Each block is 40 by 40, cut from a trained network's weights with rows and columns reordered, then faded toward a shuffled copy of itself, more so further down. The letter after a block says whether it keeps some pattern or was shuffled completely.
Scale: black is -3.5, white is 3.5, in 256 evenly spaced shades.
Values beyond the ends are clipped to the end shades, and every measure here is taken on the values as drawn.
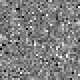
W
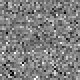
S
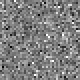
W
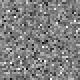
W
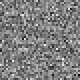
S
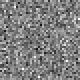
W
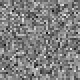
W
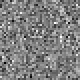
S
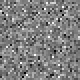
W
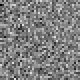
S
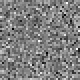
S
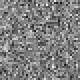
W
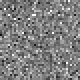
W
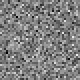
W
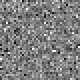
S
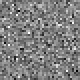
W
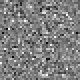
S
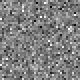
W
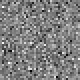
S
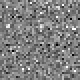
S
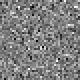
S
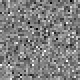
W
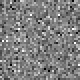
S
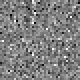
S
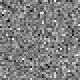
W
